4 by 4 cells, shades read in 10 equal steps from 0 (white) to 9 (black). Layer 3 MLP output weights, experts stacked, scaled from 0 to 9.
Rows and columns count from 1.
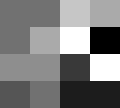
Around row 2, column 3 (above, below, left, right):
2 7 3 9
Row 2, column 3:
0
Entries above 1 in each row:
4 3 3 4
